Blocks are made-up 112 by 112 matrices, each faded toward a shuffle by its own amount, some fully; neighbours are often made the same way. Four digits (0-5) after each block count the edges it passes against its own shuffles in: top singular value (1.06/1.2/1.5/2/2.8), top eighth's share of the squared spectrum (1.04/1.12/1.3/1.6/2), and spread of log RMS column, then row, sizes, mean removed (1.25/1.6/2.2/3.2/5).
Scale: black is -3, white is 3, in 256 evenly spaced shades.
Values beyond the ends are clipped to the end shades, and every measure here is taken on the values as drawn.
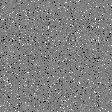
3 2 1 1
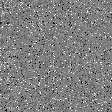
3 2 1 0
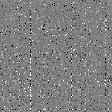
4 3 2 1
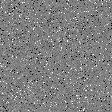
2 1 0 0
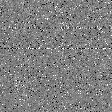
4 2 0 1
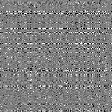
5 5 3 4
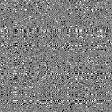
5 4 2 3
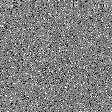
2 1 0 0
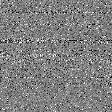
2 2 0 3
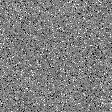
0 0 0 0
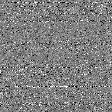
2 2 0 3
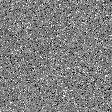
0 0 0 0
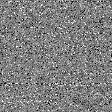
1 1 0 2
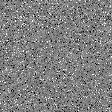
2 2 0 1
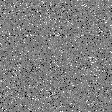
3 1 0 1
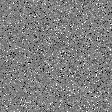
2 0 0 0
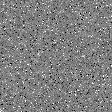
0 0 0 0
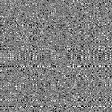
5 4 2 3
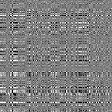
5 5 4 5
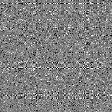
5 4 2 3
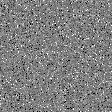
2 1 0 0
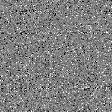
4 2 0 1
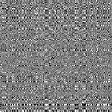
5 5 3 4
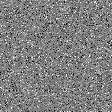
3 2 0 1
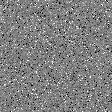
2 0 0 0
